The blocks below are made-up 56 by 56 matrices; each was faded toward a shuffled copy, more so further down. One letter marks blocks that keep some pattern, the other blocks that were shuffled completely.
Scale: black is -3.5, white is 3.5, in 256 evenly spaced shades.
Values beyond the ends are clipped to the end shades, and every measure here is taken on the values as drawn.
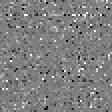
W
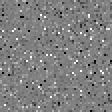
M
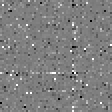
W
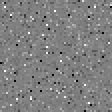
M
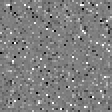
M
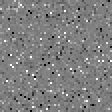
M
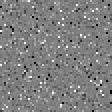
M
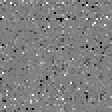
W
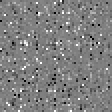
W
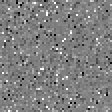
M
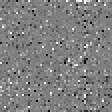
W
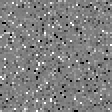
M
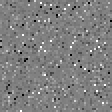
M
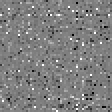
W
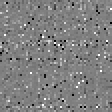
W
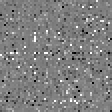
W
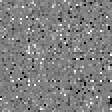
W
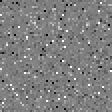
M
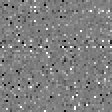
W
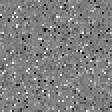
M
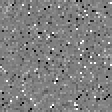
M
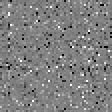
W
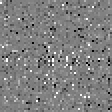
W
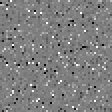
M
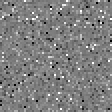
M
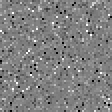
M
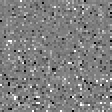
W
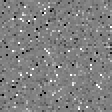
M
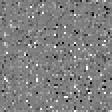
W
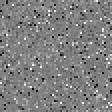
M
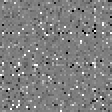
W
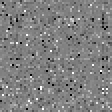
W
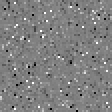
M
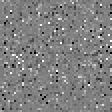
W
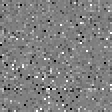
W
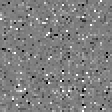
W
